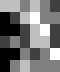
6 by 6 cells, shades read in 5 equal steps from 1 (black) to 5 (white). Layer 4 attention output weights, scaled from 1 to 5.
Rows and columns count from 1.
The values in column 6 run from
2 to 5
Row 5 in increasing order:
1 1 2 3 3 5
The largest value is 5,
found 3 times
